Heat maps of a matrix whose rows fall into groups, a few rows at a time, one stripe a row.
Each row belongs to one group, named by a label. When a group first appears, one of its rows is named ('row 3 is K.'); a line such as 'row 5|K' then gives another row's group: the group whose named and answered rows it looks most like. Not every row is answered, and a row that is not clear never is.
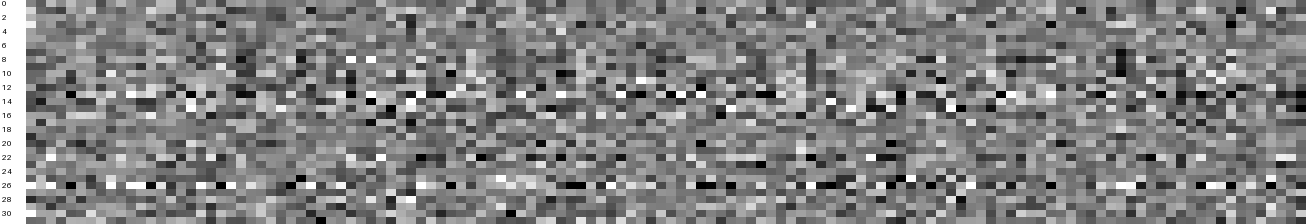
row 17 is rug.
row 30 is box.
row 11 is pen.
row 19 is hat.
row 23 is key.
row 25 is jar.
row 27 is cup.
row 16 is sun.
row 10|hat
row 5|sun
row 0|rug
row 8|sun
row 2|cup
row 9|hat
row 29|jar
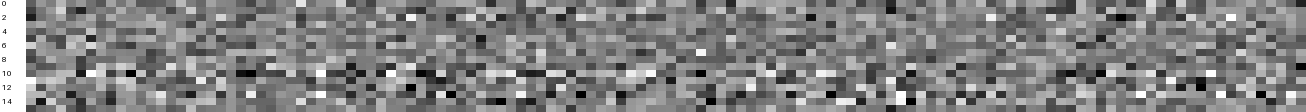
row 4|box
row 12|rug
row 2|hat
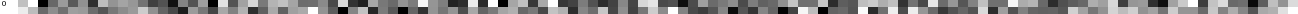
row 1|sun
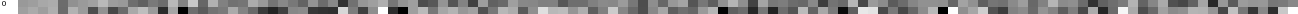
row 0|box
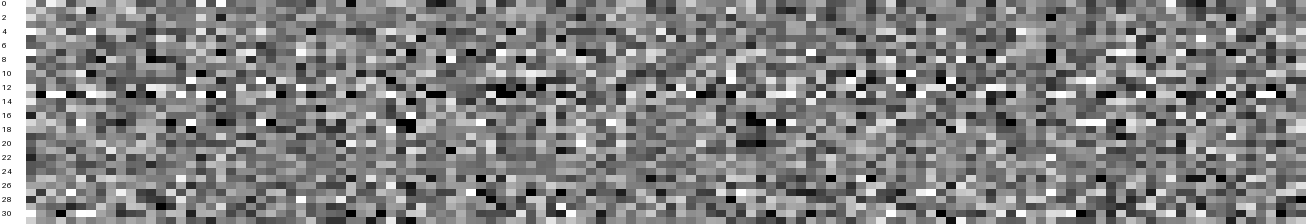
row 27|rug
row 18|cup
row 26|cup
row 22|hat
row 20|key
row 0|box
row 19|hat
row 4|box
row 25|box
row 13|box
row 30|pen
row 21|hat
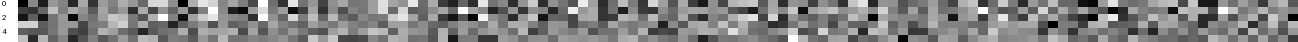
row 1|hat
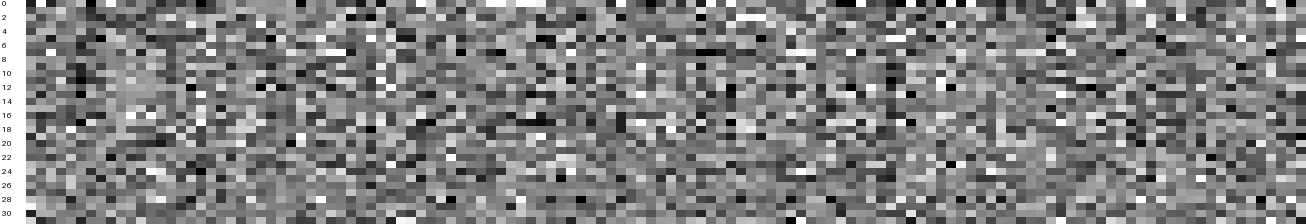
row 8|cup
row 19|key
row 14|key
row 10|jar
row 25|rug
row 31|jar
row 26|rug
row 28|sun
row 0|jar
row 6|jar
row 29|box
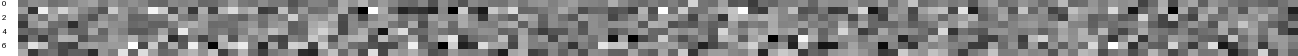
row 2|key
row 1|rug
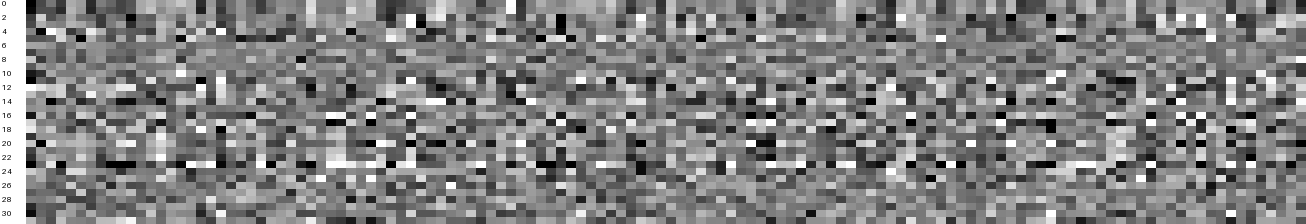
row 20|rug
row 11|hat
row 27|pen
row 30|hat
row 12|box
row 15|cup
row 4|box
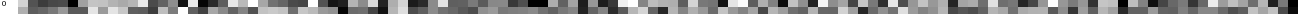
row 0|jar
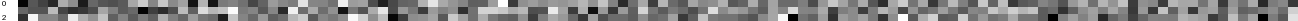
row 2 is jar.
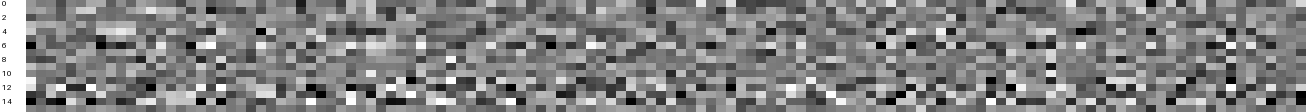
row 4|cup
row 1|sun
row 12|box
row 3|box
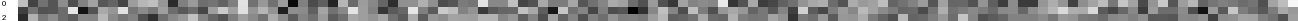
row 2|jar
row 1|pen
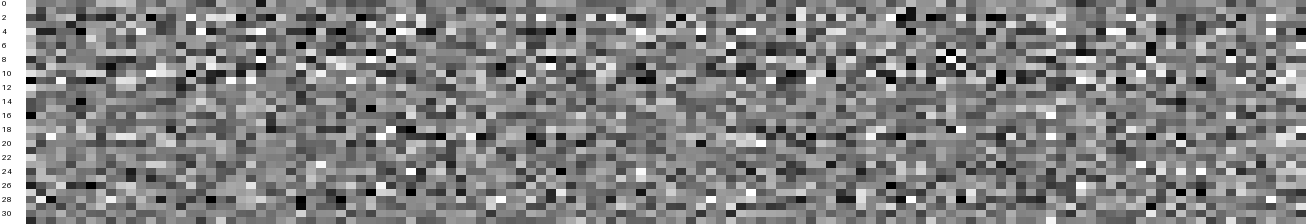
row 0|cup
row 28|jar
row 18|cup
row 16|hat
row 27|rug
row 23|sun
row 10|sun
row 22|box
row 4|jar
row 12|box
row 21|hat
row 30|key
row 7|cup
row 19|rug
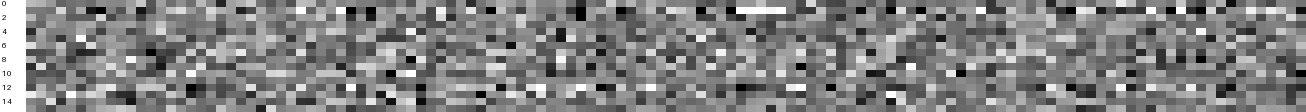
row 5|pen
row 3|rug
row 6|box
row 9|jar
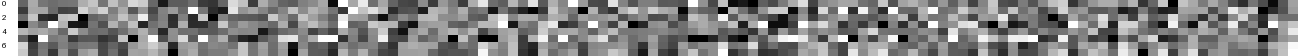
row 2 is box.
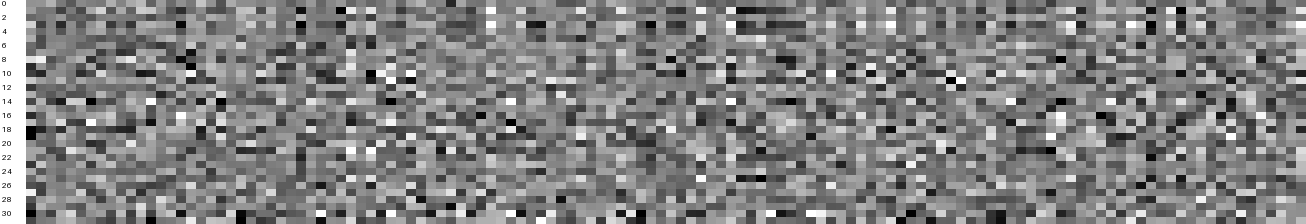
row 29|hat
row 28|rug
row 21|sun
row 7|cup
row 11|cup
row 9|cup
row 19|hat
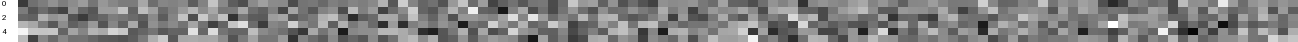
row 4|box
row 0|hat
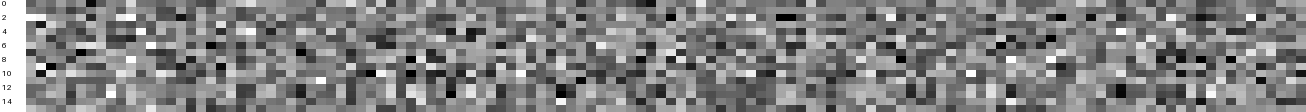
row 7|jar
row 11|sun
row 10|rug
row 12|hat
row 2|box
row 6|sun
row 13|hat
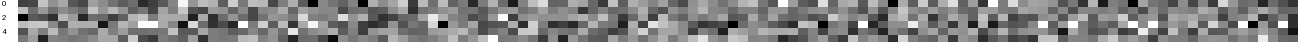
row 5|jar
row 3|sun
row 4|key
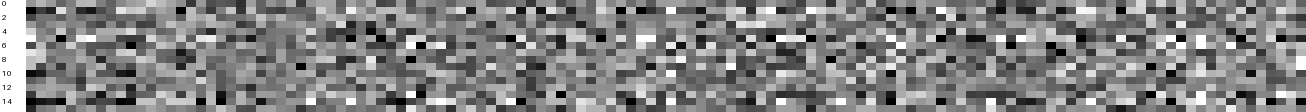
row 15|hat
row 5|pen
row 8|sun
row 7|box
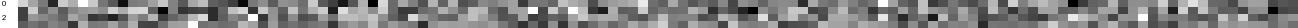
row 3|jar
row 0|pen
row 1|key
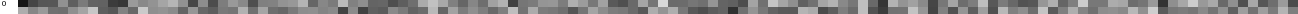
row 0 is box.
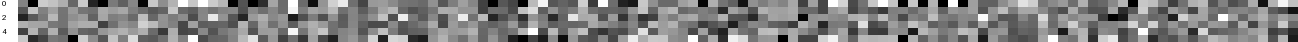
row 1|key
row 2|hat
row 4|key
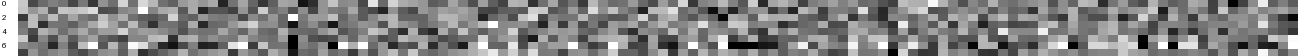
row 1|sun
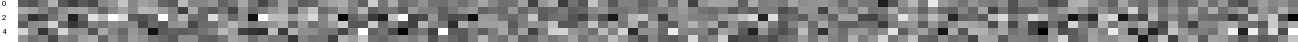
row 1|sun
